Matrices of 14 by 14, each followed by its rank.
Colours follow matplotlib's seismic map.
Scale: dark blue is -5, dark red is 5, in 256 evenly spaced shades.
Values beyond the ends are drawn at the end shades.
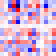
two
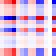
one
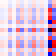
one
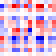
two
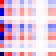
one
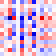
two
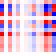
one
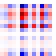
one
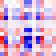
two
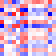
two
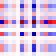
one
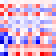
two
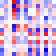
two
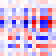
two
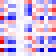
two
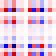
one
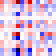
two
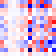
two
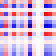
one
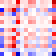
two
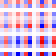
one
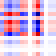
one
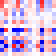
two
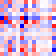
two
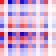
one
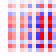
one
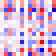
two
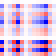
one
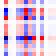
one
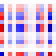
one
